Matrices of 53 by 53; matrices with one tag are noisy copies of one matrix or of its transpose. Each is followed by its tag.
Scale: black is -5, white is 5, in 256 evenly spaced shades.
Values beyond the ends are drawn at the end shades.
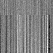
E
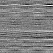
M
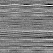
M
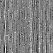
M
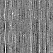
M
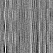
M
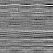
M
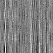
M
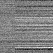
E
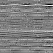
M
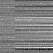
E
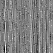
M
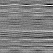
M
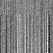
E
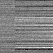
E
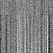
E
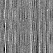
M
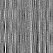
M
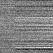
E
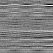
M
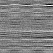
M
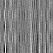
M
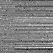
E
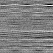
M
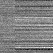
E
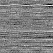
M
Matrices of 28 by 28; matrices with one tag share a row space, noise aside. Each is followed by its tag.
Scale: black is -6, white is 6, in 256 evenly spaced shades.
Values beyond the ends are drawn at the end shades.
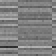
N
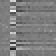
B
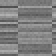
N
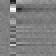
B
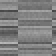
N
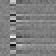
B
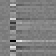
B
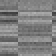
N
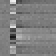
B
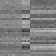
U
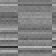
N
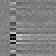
B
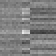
U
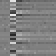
B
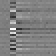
B
